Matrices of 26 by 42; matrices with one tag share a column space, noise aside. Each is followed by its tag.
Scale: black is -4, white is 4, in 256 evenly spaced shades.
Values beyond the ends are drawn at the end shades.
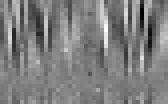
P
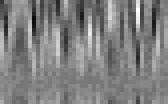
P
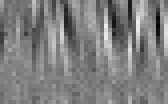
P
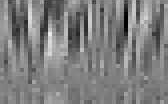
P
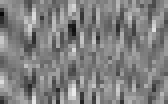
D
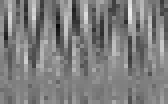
P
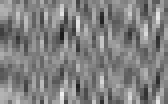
D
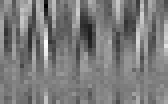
P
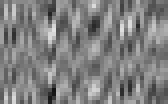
D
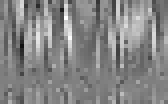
P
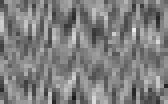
D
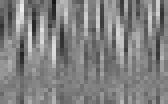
P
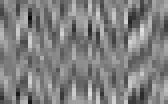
D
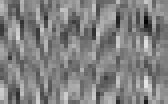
D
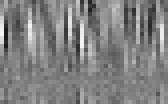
P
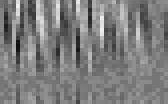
P
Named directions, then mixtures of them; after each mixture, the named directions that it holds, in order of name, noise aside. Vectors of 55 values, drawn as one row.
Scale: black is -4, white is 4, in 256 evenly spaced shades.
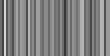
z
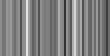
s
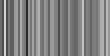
s, z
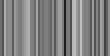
s, z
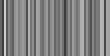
z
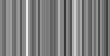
s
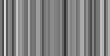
z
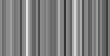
s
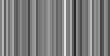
s, z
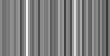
s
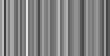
s, z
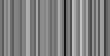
s, z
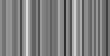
s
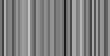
s, z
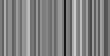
s, z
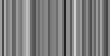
s, z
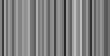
s, z
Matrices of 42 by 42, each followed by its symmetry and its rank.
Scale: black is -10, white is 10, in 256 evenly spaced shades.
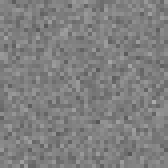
neither, full rank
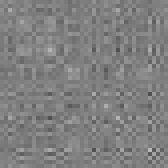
symmetric, rank three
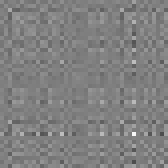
symmetric, rank three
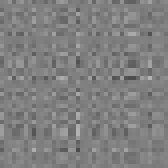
antisymmetric, rank two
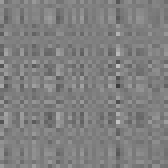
neither, rank two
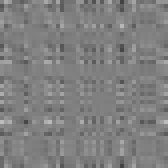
antisymmetric, rank two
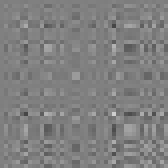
symmetric, rank two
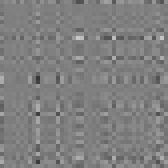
antisymmetric, rank two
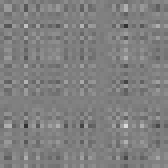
symmetric, rank two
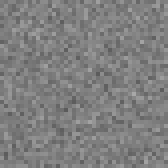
neither, full rank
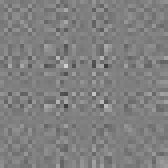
symmetric, rank three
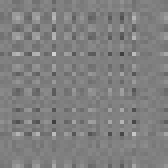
symmetric, rank two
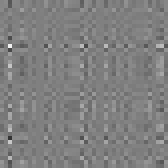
neither, rank two
